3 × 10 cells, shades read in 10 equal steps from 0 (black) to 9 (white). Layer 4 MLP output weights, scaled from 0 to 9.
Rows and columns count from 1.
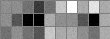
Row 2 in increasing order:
0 0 0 3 3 5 5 5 6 6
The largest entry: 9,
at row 1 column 7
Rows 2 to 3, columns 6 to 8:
5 5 3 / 6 6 5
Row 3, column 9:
4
